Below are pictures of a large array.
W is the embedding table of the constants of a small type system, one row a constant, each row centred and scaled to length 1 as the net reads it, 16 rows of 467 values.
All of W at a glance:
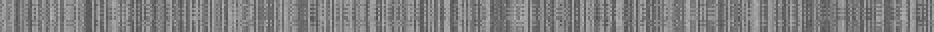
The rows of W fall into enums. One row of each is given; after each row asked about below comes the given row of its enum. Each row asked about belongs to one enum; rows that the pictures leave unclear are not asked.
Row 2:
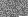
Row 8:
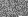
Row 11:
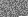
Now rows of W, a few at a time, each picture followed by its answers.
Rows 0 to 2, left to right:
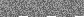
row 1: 11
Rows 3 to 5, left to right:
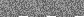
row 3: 11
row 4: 8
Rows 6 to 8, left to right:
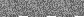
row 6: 8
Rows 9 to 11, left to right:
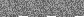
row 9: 8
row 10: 2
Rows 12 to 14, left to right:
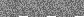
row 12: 2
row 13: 11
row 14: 11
